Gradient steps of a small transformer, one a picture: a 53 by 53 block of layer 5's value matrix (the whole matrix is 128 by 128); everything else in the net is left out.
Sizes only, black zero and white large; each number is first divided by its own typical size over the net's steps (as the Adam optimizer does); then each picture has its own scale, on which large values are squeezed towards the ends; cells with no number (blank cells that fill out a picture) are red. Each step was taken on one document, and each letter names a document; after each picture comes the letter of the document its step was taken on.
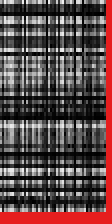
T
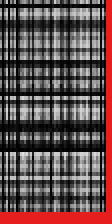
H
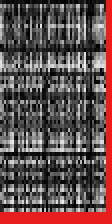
T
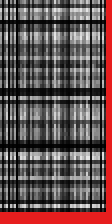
H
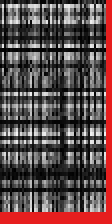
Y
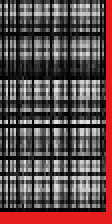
H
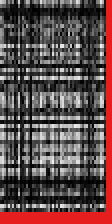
T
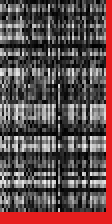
Y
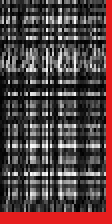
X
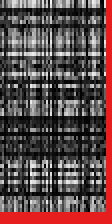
Y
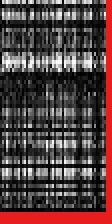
X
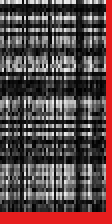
X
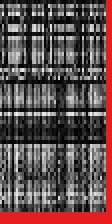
Y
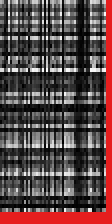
X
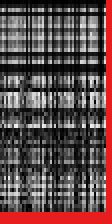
Y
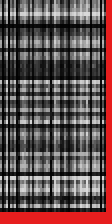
H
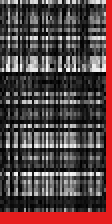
X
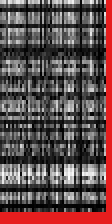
X
